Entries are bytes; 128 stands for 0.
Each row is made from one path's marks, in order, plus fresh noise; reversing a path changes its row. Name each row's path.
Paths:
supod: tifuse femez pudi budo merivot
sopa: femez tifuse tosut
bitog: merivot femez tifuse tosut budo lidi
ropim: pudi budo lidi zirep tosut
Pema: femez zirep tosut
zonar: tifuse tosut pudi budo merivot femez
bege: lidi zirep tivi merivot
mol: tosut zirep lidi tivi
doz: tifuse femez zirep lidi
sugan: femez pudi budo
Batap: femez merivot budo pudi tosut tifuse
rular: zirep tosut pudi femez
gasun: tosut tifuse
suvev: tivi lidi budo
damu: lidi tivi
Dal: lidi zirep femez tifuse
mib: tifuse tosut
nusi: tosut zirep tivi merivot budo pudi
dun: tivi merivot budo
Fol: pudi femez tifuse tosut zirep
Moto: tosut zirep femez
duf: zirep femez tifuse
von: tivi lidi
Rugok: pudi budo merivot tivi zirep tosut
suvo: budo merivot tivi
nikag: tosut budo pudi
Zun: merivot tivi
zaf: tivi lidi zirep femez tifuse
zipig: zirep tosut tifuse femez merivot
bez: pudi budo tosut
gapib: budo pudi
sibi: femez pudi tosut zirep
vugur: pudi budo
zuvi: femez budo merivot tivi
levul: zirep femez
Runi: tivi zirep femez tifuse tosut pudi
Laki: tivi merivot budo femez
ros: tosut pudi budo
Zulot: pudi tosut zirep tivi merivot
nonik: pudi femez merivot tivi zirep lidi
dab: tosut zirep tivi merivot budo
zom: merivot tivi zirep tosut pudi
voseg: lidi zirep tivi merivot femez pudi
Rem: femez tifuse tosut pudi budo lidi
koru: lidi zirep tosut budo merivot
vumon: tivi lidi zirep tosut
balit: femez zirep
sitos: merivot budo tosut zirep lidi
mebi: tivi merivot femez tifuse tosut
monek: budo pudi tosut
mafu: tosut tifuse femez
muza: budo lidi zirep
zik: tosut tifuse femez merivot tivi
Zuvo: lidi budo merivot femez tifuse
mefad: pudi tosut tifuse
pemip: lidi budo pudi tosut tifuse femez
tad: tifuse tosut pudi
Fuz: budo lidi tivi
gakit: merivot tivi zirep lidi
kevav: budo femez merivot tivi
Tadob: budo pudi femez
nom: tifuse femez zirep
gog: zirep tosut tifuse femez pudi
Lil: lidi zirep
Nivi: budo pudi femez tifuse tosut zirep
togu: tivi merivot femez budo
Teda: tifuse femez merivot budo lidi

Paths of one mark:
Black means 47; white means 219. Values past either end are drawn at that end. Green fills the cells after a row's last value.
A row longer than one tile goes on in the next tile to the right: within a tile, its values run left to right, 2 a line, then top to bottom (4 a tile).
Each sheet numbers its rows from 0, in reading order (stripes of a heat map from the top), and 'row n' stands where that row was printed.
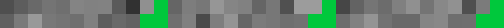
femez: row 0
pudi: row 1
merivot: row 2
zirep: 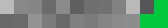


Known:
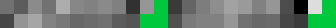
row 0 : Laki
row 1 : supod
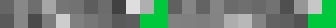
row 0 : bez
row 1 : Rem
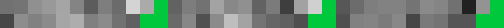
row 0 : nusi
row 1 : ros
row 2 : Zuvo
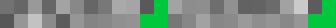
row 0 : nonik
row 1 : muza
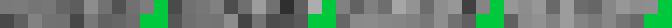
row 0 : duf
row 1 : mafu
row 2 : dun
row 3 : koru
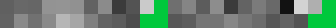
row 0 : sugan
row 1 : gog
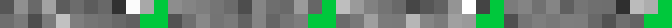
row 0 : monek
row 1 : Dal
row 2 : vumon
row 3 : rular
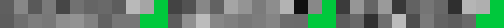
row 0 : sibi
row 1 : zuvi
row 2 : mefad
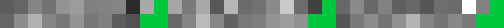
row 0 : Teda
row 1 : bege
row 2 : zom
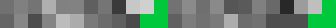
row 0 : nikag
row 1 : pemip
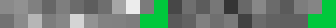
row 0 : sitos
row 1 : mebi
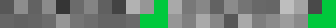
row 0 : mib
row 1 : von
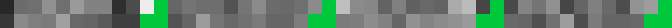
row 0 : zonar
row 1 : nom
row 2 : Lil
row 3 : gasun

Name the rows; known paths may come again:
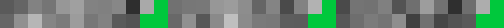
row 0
Teda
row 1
vugur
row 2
mafu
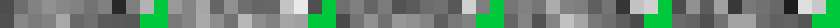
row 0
Tadob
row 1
mol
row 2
Pema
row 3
nikag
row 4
tad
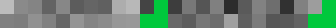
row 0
Lil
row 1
sopa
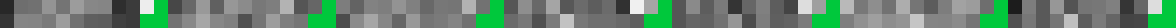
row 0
zonar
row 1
suvo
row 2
voseg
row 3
monek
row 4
Fol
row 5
suvev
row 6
Batap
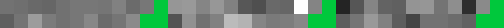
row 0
balit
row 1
ropim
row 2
zik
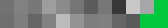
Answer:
gapib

